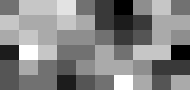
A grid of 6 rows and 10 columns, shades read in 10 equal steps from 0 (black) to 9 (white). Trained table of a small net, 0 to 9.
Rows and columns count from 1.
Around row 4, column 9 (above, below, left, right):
6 2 7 0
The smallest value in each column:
1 4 4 1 3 2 0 2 2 0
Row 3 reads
6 7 6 5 5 4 2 3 6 5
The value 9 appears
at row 4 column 2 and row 6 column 7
